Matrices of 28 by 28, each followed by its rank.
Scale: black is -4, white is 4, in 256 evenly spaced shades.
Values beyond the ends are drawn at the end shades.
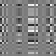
one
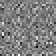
five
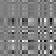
one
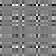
one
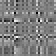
two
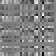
two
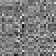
five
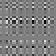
one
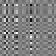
one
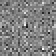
five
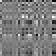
two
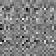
five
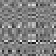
two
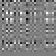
two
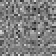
five
